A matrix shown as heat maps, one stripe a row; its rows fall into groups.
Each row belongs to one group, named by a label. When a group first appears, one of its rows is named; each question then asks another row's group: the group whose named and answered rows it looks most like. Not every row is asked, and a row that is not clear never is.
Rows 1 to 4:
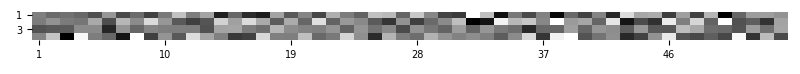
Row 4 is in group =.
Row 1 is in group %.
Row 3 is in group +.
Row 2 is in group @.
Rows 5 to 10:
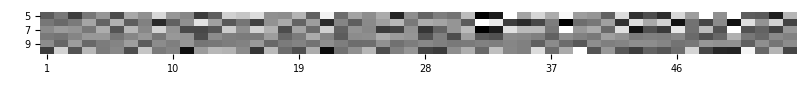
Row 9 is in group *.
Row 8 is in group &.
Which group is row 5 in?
@
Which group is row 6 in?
%
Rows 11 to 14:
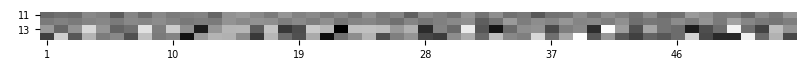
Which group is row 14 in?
=
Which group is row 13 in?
&
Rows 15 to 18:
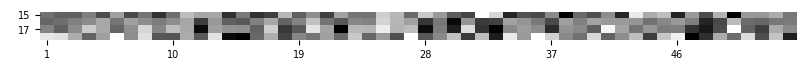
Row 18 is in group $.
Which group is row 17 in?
&
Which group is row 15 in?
%
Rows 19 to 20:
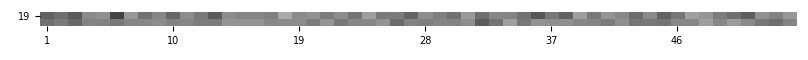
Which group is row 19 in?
+
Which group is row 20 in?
@
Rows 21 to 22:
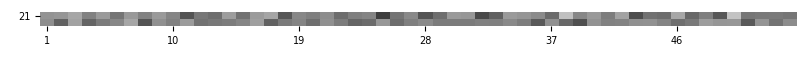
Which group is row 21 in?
@
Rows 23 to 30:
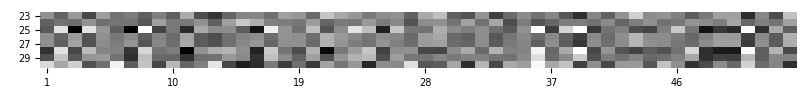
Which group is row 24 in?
+
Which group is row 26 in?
*
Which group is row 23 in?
*
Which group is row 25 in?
=
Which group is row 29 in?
=
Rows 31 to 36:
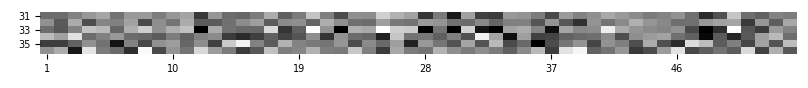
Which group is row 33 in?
&
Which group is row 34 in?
%
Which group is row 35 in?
+
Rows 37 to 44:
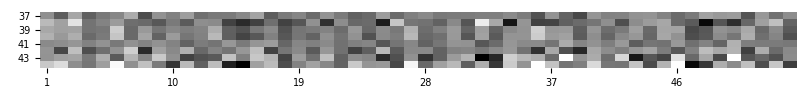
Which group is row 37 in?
*
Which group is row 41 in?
@
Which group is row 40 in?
$
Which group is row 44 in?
$
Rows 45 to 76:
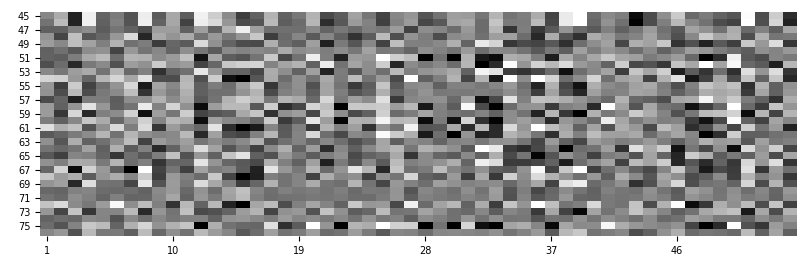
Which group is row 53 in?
%
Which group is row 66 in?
%
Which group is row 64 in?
%
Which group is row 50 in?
+
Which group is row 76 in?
=
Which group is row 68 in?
$
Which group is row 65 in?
+
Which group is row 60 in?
&
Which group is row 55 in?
*
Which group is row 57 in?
@
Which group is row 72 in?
$
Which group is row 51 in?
&
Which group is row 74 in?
+
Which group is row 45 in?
=
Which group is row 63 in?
*
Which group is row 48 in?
*
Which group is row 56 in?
*
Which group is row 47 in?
+
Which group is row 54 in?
$
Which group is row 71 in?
+
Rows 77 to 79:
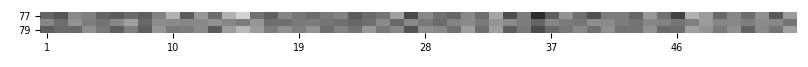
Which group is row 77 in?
+
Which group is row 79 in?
+
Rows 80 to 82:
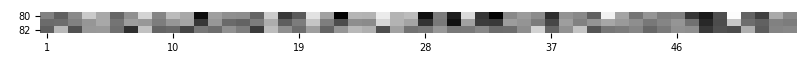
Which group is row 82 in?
=
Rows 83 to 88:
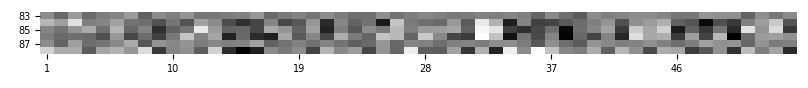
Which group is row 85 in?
%
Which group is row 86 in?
%
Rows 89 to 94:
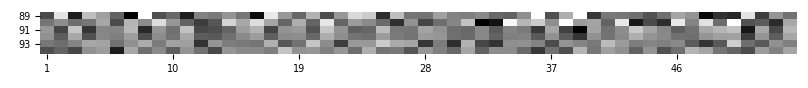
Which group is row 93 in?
&
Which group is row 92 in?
*
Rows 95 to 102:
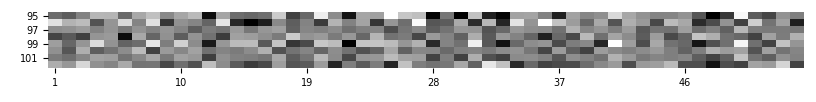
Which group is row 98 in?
+
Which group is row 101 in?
&
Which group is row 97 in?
@
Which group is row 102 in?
%
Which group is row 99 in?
&
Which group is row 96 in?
$
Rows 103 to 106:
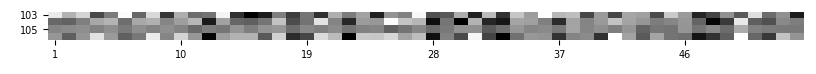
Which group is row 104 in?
&
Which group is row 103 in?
$
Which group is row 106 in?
&
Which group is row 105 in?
@
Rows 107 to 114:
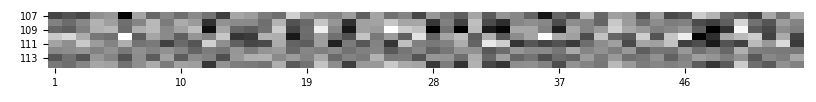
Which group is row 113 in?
+
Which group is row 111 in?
%
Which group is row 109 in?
&
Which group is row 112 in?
@
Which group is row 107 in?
+
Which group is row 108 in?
&
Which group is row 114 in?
&
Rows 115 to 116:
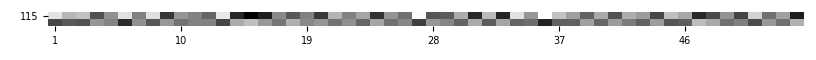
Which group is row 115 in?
$
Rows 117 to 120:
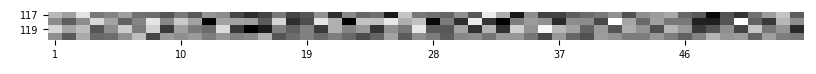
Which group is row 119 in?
$
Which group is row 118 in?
&
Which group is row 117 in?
%
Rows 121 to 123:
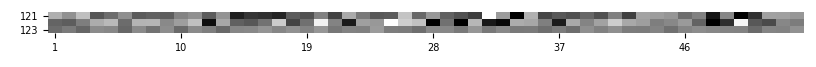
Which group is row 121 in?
%
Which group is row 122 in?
&
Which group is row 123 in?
+
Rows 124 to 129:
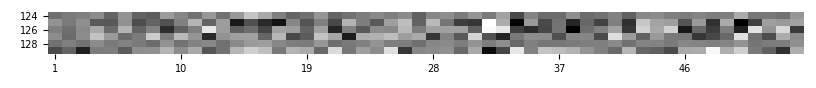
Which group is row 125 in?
%
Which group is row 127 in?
&
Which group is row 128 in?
+
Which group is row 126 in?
%
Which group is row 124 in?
+
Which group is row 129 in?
@
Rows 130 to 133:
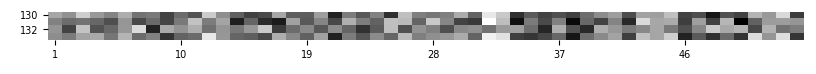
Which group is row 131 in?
%
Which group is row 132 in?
*
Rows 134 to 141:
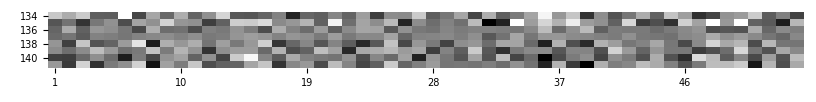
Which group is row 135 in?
@
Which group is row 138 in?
*
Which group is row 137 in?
@
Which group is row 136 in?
=
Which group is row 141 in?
*
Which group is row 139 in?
&
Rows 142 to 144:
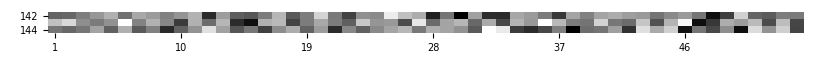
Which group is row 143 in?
$
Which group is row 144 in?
%
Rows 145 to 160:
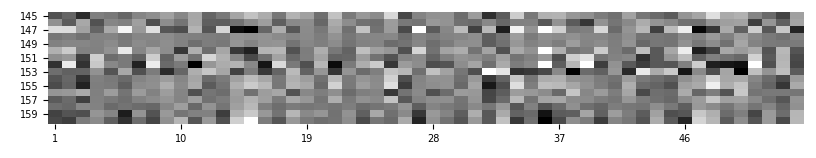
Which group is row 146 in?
*
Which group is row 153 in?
%
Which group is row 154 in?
@
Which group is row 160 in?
+
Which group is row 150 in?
$
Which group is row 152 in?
=
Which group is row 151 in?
=
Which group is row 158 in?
+
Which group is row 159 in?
+
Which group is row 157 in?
@
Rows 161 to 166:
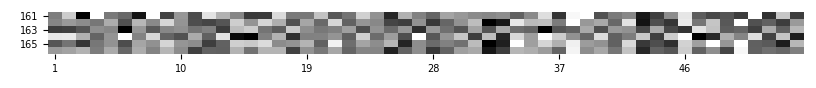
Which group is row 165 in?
@
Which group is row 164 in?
$
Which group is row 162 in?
@
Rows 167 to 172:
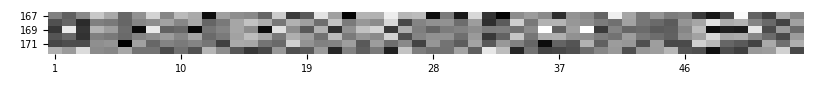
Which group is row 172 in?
%
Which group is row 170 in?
@
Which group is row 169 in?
=
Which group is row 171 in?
+
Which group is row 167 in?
&
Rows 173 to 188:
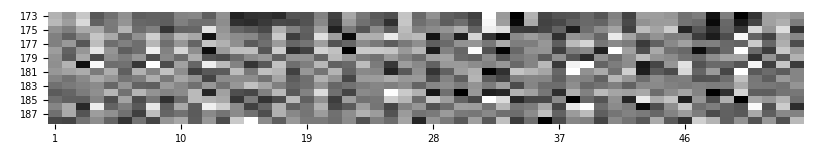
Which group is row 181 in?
@
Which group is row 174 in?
%
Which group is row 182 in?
&
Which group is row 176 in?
&
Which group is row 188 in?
+
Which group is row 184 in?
&
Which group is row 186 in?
=
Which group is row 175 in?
%
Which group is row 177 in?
=
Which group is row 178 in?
&
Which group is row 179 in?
*
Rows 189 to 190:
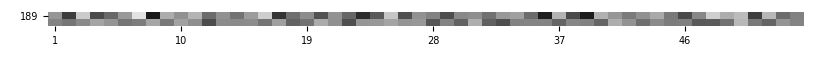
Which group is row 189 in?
*
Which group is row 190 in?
&
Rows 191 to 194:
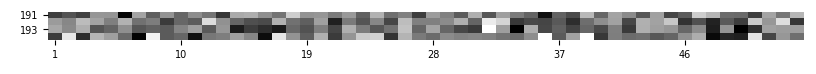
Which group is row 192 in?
%
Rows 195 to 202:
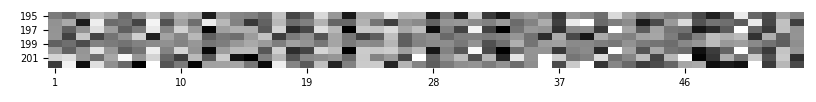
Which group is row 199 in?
@
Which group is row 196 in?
=
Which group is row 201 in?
$
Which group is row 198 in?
*
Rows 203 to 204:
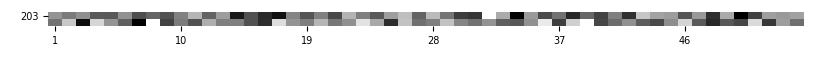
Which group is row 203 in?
%
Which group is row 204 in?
=
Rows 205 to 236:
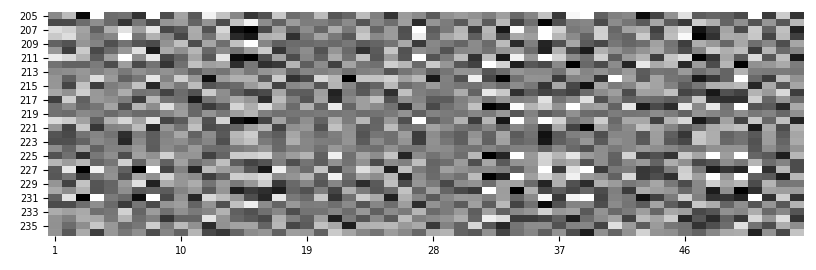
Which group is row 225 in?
@
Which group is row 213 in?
@
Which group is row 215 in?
*
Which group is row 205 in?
=
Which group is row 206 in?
+
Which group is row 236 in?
*
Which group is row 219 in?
+
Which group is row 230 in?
%
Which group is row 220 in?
$
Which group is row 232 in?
+
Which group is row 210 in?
*
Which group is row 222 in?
+
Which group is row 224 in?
*
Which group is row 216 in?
%
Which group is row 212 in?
%
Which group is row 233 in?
$
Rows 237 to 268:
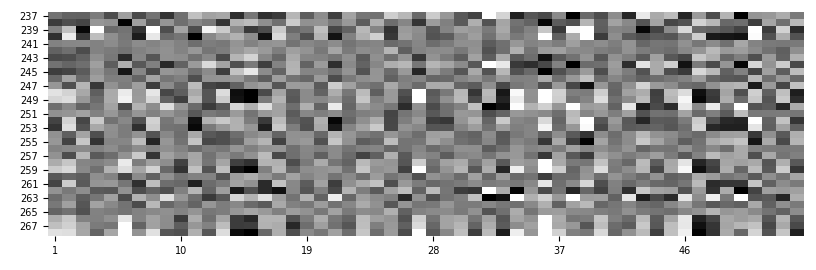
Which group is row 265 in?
@
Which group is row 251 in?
@
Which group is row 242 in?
@
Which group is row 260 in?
+
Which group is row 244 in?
%
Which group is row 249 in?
$
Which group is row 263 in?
@
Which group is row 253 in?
=
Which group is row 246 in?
=
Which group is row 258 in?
$
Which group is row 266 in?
$
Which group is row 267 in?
$
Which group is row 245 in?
+
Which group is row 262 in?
%
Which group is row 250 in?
@
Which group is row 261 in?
=
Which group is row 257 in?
*
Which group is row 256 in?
@
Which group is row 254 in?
*
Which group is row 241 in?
@
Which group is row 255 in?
*
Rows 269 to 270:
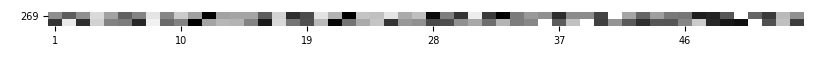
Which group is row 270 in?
=
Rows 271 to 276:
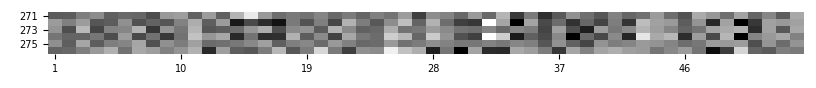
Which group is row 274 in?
%
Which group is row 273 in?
*
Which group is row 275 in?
*
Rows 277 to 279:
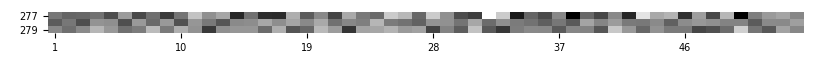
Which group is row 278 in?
+
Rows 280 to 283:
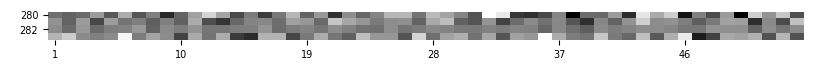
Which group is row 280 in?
%
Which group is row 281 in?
*
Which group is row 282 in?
*
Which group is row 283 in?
$
